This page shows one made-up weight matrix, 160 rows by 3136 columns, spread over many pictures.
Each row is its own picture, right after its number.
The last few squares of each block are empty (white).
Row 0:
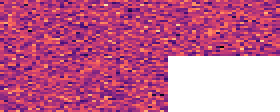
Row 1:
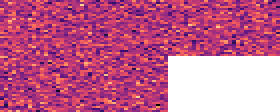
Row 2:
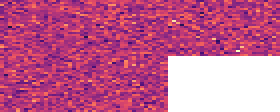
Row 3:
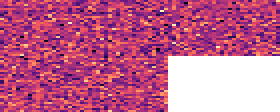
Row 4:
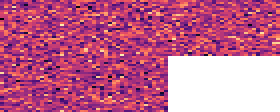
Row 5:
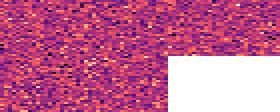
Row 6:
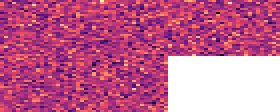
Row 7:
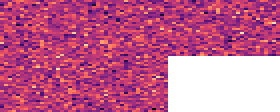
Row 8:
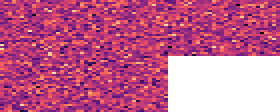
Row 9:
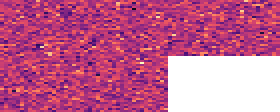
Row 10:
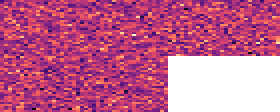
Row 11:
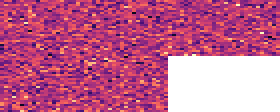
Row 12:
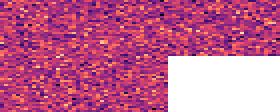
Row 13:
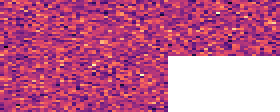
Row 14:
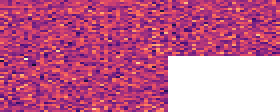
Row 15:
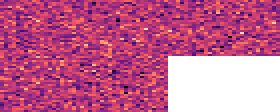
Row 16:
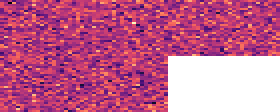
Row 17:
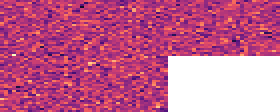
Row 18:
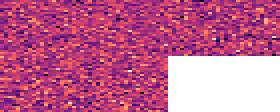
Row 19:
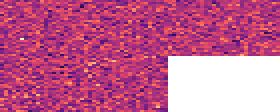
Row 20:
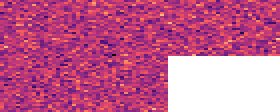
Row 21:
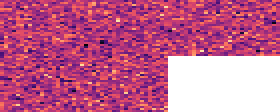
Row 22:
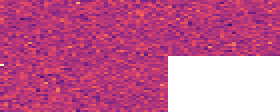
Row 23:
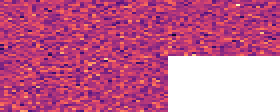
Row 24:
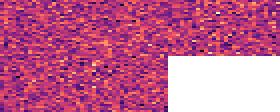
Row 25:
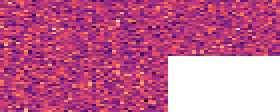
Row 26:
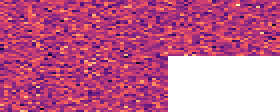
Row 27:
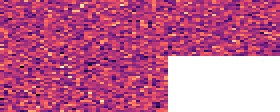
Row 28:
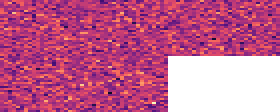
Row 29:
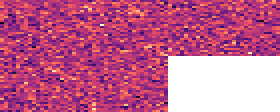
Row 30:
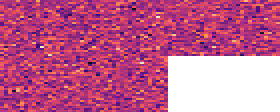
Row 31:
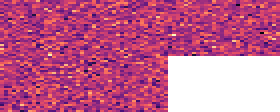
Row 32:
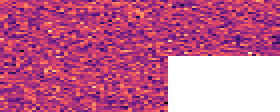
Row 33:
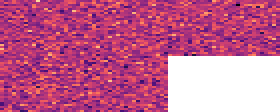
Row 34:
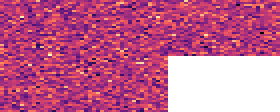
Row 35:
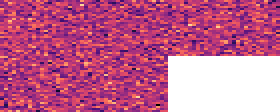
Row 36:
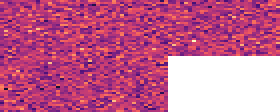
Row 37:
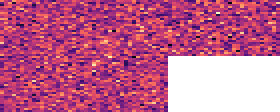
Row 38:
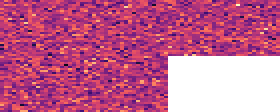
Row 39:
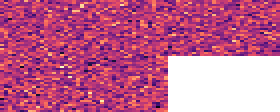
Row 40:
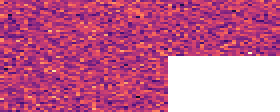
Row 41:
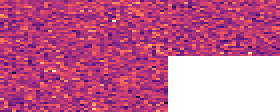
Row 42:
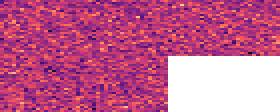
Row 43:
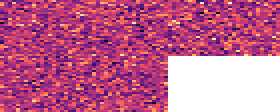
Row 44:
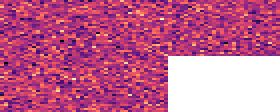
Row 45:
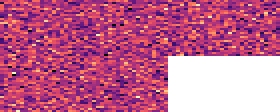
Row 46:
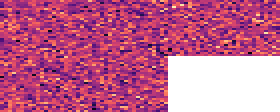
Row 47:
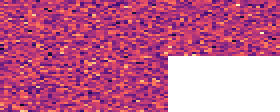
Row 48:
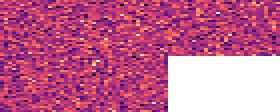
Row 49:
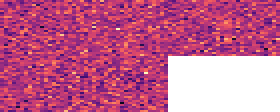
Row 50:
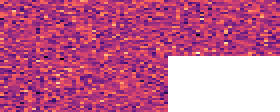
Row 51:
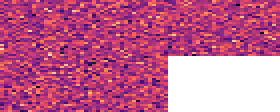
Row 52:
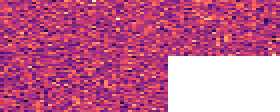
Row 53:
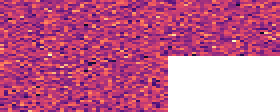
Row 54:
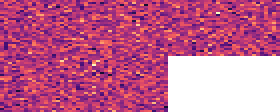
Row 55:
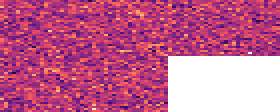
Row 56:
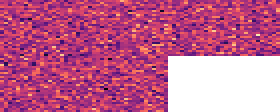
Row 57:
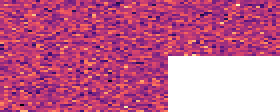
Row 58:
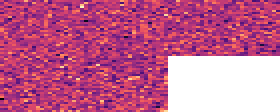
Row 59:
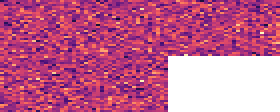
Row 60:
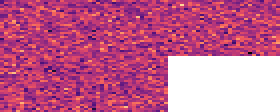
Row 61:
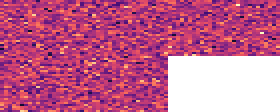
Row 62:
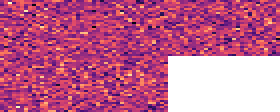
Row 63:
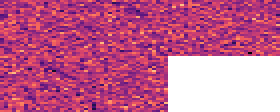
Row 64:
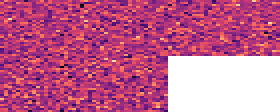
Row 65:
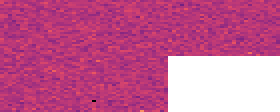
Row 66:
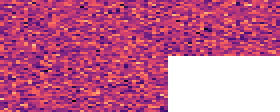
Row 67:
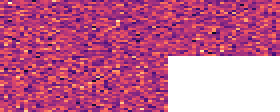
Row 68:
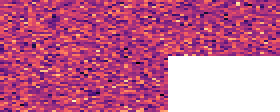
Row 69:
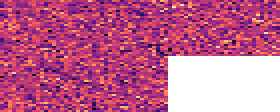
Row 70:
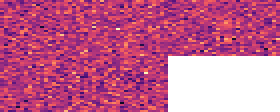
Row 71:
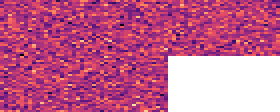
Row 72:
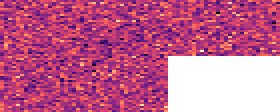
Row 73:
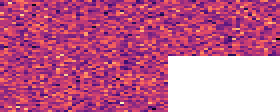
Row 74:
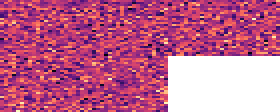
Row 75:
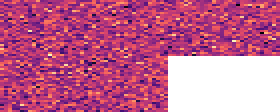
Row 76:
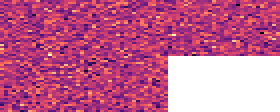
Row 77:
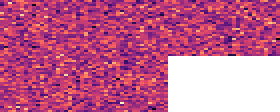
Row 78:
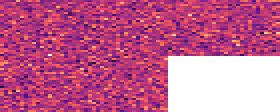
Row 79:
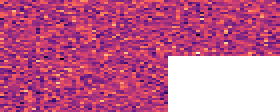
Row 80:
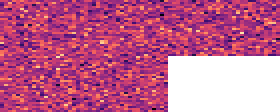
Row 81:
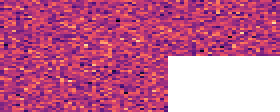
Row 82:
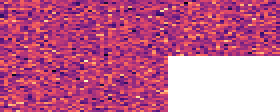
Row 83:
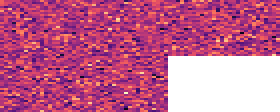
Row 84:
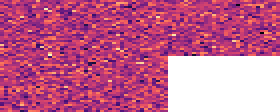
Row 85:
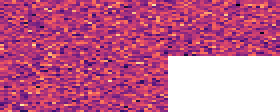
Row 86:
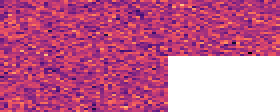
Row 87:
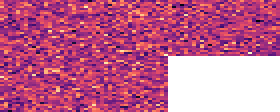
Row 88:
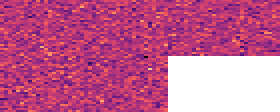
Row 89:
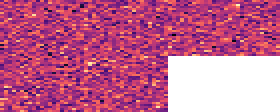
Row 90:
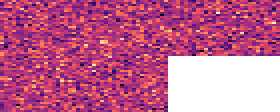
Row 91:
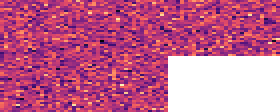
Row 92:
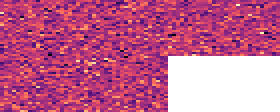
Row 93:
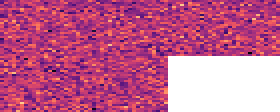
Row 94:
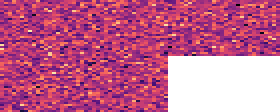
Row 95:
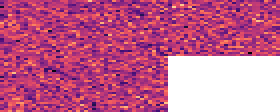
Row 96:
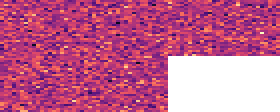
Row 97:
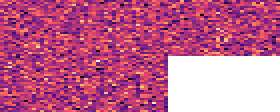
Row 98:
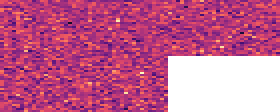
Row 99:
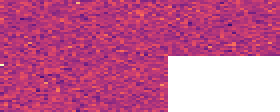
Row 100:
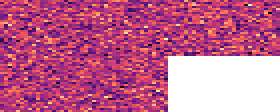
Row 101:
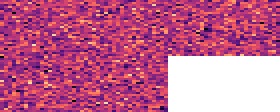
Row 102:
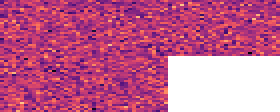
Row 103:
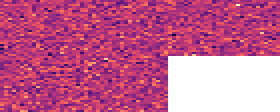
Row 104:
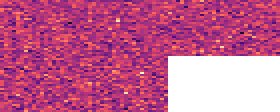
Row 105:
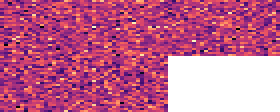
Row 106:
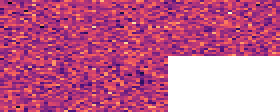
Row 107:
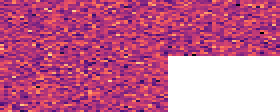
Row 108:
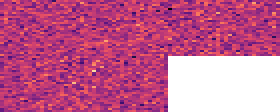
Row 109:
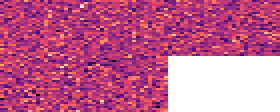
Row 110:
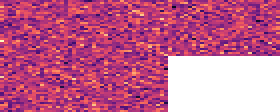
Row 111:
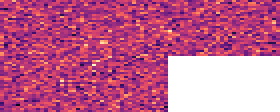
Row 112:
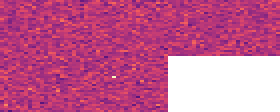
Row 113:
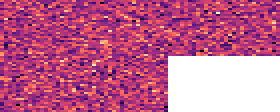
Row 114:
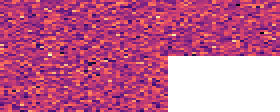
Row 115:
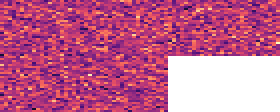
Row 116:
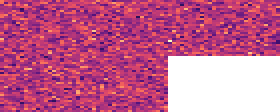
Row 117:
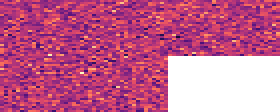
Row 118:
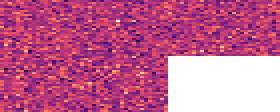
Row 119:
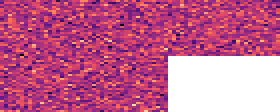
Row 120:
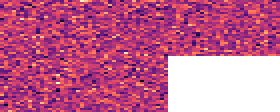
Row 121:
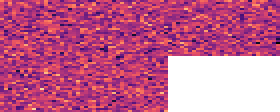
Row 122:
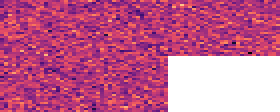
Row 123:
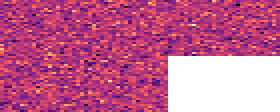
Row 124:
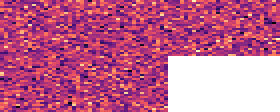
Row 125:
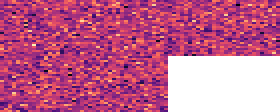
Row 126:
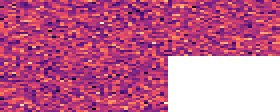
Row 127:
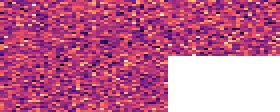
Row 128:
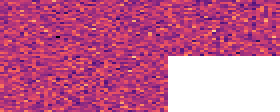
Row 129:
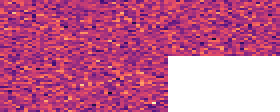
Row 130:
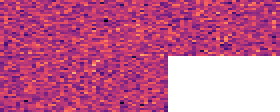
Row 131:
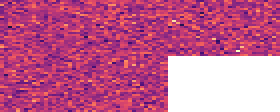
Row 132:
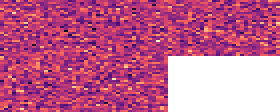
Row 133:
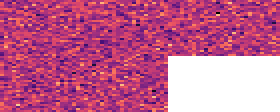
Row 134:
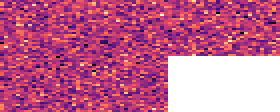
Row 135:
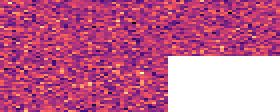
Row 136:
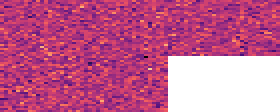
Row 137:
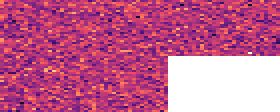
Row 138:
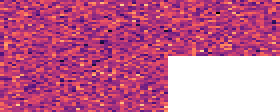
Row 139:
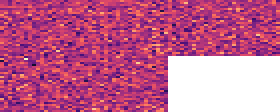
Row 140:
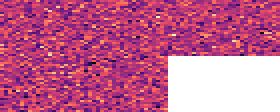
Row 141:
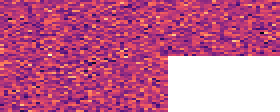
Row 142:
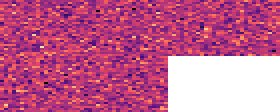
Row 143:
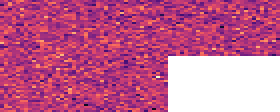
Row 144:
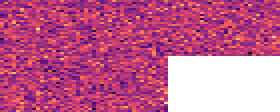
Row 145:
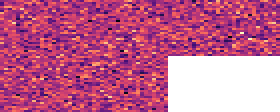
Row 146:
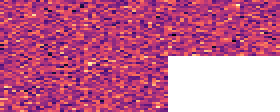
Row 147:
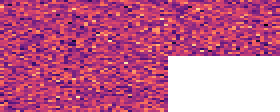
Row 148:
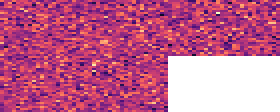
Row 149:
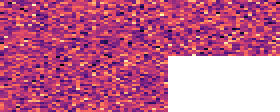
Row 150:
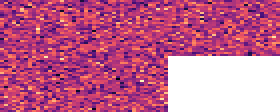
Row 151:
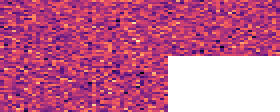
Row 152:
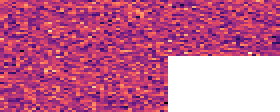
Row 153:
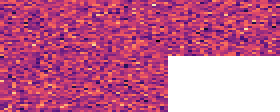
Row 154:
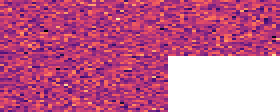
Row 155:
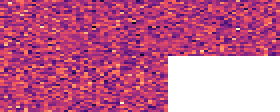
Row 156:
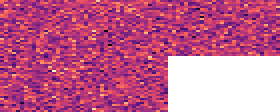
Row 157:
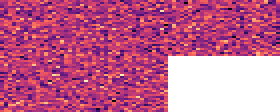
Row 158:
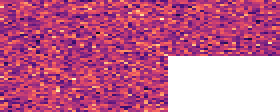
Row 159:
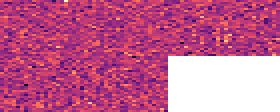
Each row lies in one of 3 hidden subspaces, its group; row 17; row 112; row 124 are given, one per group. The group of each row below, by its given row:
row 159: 124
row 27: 17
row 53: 17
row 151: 124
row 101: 17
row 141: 17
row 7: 124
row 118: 124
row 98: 124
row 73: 124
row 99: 112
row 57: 17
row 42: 112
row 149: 124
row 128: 124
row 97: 124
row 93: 112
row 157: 112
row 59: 112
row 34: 17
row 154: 124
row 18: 124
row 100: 112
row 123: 17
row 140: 17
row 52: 124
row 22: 112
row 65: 112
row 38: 17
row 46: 112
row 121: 112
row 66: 17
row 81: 124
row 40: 112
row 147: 112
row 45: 112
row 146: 17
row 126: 112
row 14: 112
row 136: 17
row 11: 17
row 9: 17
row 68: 17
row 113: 124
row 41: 112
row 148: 124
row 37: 124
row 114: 17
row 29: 112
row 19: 17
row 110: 112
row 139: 112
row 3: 112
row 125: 17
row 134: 124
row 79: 112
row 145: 124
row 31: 17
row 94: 17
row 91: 124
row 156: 112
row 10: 112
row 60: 112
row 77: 124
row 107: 17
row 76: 17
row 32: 112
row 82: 112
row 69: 112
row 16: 124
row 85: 17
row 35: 112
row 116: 112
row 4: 112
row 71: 112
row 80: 124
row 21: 124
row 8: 17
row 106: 124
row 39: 17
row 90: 124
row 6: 124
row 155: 124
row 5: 17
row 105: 124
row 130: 124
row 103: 17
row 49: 124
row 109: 17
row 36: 112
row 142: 17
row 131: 124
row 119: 112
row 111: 124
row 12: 124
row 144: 112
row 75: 17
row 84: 17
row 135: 124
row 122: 112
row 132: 17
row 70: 124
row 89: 17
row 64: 17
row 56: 112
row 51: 17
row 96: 17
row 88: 17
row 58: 17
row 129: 124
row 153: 17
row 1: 112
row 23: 17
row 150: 112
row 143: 124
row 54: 124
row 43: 124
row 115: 112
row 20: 124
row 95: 112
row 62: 124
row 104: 124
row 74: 112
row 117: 17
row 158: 112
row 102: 112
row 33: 17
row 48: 124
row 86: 112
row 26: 17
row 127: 124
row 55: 112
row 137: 112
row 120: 112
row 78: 17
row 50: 112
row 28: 124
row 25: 124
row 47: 17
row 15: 124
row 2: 124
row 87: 112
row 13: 124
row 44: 112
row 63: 112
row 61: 17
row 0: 112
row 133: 124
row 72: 124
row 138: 124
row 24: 124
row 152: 112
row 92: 17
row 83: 124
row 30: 17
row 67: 124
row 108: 124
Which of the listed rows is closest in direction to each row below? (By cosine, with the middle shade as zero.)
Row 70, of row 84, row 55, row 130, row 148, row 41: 130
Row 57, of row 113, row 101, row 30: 113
